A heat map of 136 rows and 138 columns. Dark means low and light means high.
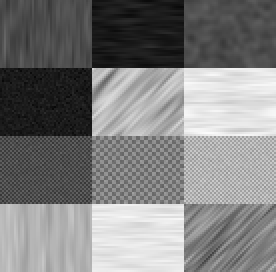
It is made of 4 by 3 panels. Panel 1,1: low, streaked downward, faint in contrast. Panel 1,2: very low, streaked across, faint in contrast. Panel 1,3: low, blotchy, faint in contrast. Panel 2,1: very low, fine-grained, faint in contrast. Panel 2,2: high, slanting up to the right. Panel 2,3: very high, streaked across, faint in contrast. Panel 3,1: low, checkered. Panel 3,2: middling, checkered. Panel 3,3: high, checkered. Panel 4,1: high, streaked downward, faint in contrast. Panel 4,2: very high, streaked across, faint in contrast. Panel 4,3: middling, slanting up to the right.
